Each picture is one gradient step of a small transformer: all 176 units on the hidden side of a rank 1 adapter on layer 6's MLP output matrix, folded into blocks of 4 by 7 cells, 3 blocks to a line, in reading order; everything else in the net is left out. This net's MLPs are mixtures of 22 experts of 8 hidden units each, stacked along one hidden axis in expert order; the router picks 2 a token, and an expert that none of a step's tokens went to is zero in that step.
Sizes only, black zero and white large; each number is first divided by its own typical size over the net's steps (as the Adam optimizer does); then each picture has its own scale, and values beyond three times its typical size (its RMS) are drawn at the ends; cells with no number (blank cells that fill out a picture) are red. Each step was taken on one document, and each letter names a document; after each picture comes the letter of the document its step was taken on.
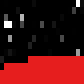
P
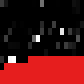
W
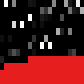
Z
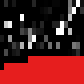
Z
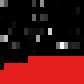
W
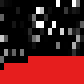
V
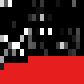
V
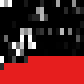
V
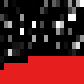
Z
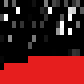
Z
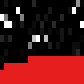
P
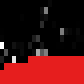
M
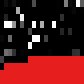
P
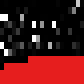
P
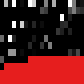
Z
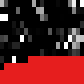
V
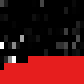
W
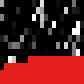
W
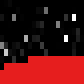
M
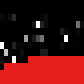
M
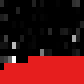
W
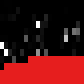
M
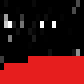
P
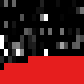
V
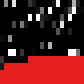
Z
